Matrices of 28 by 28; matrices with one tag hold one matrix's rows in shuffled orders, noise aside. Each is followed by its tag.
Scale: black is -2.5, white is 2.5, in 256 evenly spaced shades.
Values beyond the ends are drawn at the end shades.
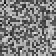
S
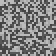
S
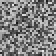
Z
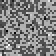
S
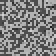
S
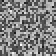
S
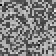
Z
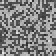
S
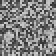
S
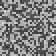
Z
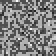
S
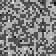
S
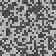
Z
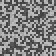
Z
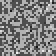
S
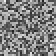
Z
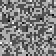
Z
